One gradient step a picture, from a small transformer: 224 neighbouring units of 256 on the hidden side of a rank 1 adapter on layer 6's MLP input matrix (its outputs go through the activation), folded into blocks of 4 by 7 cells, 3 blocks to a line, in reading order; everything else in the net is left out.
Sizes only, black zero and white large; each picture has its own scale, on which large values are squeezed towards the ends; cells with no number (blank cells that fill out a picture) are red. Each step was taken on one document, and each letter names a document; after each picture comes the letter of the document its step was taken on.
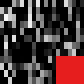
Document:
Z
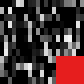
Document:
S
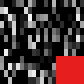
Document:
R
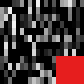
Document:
Z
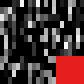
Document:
Z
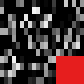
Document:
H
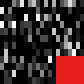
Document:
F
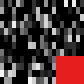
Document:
H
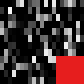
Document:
F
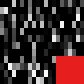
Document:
R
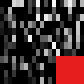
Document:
F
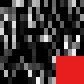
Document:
Z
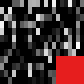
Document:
S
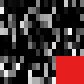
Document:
H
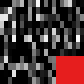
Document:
Z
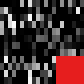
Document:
R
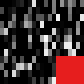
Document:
F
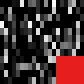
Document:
F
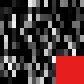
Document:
R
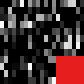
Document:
S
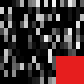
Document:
F
